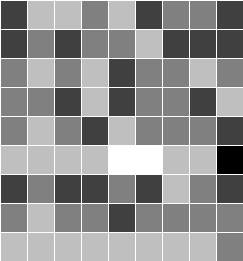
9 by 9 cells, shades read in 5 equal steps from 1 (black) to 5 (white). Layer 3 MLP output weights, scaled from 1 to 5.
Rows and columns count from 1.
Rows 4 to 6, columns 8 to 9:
2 4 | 3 2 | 4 1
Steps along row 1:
up same down up down up same down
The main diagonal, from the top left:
2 3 3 4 4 5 4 3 3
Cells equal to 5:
2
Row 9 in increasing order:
3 4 4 4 4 4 4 4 4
